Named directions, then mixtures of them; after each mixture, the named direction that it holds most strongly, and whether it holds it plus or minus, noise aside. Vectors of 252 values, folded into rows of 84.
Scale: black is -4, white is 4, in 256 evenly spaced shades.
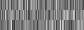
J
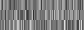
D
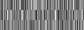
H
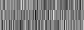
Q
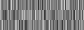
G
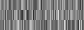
D, plus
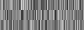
H, minus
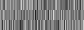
Q, plus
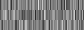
G, minus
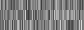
D, plus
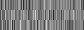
Q, minus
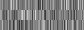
G, plus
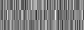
H, plus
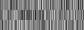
G, minus
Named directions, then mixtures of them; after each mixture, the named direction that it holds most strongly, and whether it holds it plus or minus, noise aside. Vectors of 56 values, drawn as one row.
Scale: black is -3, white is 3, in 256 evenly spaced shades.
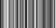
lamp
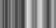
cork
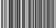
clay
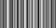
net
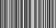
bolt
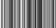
clay, plus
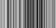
cork, minus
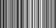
net, plus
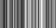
net, plus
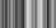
cork, plus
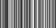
bolt, plus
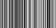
bolt, plus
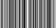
clay, plus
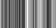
cork, plus
